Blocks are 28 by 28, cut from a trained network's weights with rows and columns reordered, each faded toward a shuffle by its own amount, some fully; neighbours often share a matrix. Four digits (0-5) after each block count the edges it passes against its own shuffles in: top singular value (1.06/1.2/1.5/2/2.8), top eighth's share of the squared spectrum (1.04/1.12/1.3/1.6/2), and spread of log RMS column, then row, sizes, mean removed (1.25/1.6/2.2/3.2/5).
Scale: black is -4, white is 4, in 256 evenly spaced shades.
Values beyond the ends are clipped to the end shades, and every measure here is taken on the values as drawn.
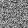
1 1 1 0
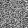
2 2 0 0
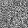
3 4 0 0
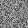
0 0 0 0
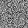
2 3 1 1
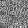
3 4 0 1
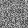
1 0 0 0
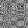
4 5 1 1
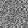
3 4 0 1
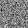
0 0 0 0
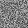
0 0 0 0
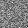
1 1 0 0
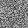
1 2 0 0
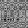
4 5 1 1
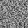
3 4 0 0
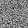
0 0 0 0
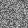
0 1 0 0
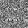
3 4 0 1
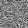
3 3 0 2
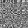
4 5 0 2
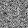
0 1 0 0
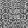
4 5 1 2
